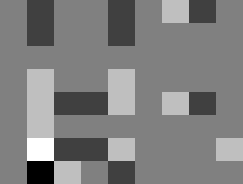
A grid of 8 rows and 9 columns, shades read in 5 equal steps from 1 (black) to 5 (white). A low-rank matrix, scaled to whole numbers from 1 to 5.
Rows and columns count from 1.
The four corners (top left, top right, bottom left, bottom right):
3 3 3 3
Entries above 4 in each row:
0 0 0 0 0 0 1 0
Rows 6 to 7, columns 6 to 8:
3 3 3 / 3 3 3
